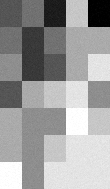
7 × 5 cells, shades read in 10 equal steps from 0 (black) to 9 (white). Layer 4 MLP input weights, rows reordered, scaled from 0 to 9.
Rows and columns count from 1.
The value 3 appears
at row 1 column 1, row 3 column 3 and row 4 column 1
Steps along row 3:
down up up up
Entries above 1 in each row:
3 5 5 5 5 5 5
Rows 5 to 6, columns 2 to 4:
5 5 9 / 5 7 8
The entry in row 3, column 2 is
2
